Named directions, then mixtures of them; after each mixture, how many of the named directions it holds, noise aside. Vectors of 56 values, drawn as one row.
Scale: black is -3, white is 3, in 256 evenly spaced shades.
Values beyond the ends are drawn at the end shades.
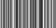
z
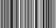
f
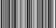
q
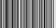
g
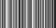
one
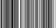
three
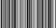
one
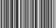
three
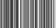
three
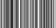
three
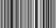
one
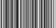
three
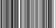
three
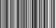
two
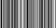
three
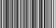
two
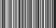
one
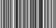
one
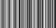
three
